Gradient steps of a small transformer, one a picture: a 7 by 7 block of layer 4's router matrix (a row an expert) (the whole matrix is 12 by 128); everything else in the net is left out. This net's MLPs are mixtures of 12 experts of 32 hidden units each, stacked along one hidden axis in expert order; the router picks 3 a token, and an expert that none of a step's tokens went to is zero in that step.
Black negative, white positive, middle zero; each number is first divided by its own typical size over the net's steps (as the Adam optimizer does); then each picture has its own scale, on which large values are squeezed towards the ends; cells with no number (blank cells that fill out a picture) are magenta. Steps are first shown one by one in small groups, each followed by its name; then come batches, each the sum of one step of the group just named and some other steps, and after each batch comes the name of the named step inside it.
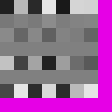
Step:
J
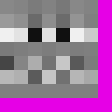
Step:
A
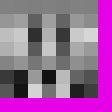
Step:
A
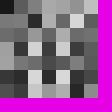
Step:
J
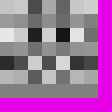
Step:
A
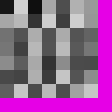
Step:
J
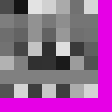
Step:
J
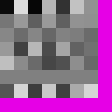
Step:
J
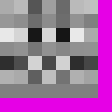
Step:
A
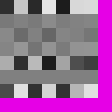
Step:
J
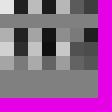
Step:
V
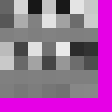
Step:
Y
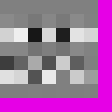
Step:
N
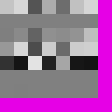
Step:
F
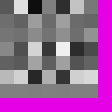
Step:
F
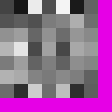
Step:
N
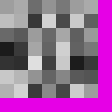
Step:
F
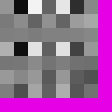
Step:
F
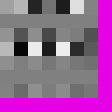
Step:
V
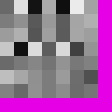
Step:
N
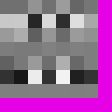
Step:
N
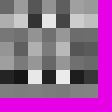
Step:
Y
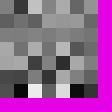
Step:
Y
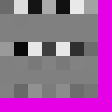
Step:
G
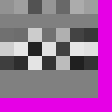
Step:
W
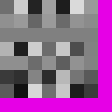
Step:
G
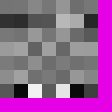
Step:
W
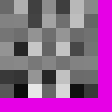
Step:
G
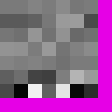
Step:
W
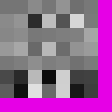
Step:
W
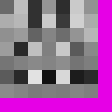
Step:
G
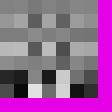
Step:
W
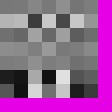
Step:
W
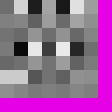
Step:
G
